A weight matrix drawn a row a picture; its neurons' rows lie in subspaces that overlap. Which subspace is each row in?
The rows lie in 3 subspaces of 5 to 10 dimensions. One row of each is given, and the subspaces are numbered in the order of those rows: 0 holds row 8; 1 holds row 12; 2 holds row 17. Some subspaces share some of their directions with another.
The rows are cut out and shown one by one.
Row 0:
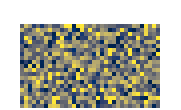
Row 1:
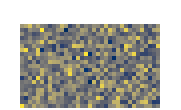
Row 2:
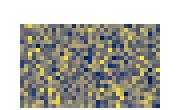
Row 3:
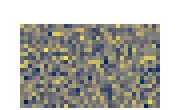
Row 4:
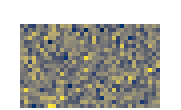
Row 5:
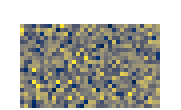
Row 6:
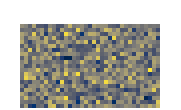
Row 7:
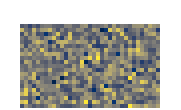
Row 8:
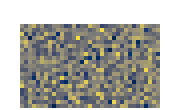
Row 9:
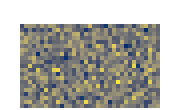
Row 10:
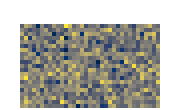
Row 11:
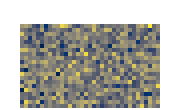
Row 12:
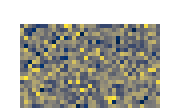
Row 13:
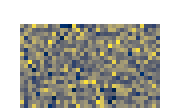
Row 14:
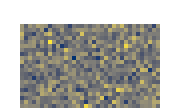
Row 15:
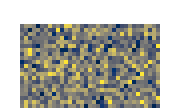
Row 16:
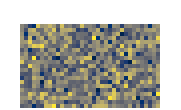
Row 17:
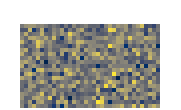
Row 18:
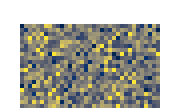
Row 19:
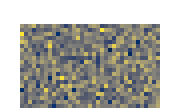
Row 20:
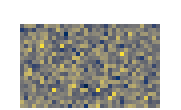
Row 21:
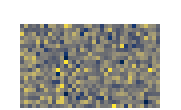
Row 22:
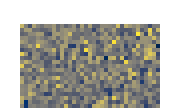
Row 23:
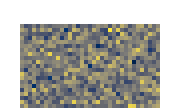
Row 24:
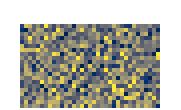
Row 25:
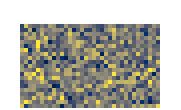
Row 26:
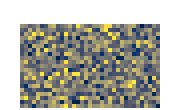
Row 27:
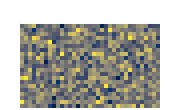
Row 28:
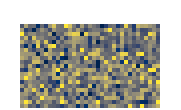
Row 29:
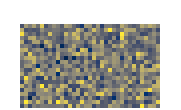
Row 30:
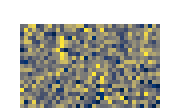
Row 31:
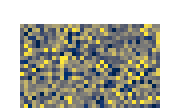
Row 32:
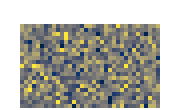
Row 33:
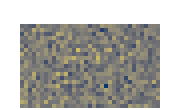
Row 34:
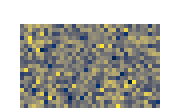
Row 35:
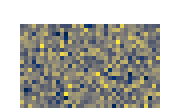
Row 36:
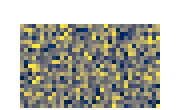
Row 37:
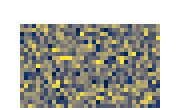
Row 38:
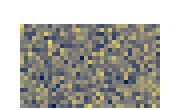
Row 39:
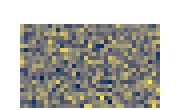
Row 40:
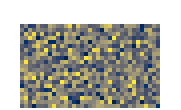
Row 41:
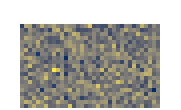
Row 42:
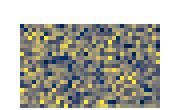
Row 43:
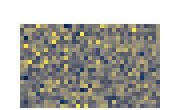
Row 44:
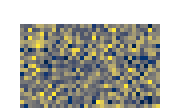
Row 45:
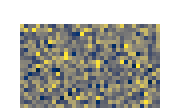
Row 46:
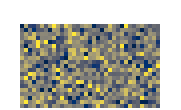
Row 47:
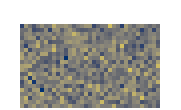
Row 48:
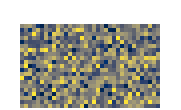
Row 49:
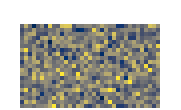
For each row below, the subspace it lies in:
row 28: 1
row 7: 0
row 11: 2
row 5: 1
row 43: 1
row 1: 2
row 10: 1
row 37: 0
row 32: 2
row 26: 0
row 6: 0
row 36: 2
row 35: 2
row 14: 2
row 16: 2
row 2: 2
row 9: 0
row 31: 2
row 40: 0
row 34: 2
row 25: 2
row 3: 2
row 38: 1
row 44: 2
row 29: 2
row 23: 0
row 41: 0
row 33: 0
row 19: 0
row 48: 2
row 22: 2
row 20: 2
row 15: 2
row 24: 2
